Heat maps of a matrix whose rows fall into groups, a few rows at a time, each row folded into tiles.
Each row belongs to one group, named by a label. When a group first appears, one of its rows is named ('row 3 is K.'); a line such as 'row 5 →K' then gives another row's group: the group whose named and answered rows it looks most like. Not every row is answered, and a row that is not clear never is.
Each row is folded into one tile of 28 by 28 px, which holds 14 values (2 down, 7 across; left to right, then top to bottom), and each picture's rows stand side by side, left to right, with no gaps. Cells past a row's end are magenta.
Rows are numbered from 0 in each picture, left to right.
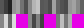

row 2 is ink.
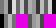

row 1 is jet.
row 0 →jet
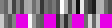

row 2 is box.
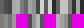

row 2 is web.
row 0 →ink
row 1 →jet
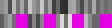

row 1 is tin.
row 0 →jet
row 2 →ink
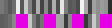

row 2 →box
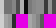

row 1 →web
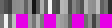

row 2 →web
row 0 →ink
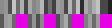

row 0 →jet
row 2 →jet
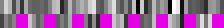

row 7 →ink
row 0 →box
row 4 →jet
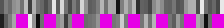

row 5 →ink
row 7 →box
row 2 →box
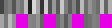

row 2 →box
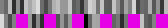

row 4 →tin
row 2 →tin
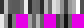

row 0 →box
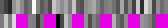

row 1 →box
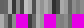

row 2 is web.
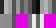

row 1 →ink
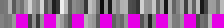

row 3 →web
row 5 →tin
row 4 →tin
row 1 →tin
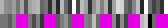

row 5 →box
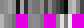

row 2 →ink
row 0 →web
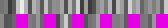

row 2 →jet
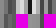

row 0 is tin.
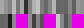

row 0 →tin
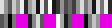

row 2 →box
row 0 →tin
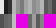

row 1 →tin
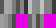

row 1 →tin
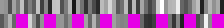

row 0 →jet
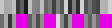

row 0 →tin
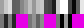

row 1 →tin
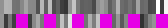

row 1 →jet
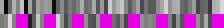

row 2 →box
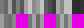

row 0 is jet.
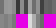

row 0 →web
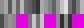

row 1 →ink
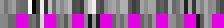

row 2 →tin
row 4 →tin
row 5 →tin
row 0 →tin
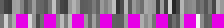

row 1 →box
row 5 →web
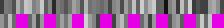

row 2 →ink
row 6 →jet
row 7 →ink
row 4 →jet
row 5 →tin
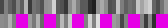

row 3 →ink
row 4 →box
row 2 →ink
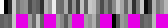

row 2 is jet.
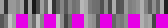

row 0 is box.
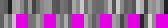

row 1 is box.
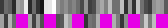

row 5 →ink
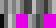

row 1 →box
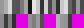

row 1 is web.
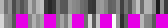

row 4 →box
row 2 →ink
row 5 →web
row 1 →tin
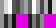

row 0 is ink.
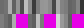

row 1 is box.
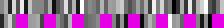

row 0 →jet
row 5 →jet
